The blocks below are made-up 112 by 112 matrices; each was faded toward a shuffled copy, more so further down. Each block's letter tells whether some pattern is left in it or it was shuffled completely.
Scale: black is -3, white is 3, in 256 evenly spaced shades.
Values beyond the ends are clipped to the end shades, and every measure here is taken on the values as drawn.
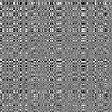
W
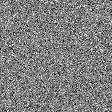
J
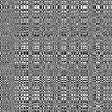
W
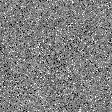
J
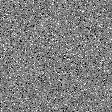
J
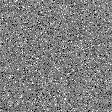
J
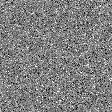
J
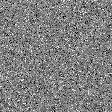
J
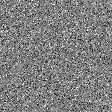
J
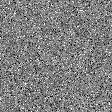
J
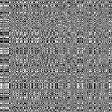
W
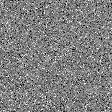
J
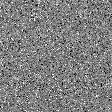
J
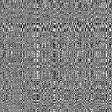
W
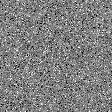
J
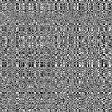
W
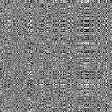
W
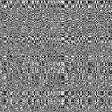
W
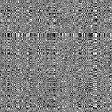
W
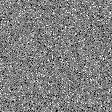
J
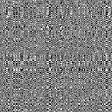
W
